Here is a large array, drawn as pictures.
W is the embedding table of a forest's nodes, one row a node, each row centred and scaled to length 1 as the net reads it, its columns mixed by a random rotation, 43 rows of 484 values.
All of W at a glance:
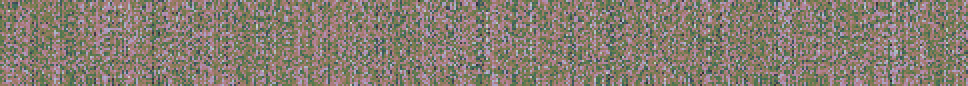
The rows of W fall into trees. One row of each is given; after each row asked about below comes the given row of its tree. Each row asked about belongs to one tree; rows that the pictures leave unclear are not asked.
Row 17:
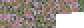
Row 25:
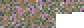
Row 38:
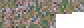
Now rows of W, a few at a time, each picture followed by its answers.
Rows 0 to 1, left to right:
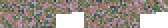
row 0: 17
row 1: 38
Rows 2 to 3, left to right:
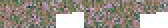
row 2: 38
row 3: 38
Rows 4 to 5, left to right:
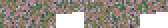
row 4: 38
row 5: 17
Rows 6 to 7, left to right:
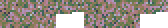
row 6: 25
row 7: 25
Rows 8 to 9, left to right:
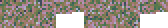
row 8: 38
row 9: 38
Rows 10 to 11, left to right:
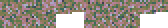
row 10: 38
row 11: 17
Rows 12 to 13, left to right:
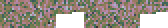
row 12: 25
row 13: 25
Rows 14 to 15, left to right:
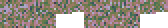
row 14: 38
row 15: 38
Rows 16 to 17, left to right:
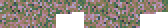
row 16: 17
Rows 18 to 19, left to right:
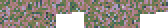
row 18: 38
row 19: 25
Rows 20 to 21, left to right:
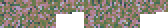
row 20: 25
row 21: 38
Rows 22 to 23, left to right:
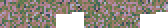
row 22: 17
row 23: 25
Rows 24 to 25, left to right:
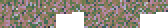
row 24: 38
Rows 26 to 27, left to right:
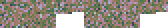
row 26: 25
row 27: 25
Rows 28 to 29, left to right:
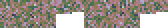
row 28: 38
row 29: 38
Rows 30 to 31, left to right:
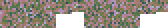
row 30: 17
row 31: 25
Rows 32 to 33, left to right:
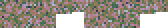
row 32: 38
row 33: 17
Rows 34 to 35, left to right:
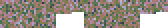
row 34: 17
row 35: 25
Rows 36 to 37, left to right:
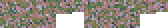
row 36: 25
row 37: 17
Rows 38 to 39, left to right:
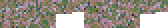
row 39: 17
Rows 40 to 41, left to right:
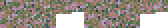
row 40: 17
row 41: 17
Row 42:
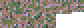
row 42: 17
